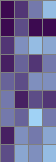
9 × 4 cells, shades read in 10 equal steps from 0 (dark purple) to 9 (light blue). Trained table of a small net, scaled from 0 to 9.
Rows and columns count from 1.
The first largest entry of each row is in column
4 2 3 4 3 1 3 4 4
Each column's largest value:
5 7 9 8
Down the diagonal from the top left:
0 3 8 5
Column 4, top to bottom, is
8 0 7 5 6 2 5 7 8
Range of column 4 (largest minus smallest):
8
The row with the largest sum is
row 9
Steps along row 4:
up down up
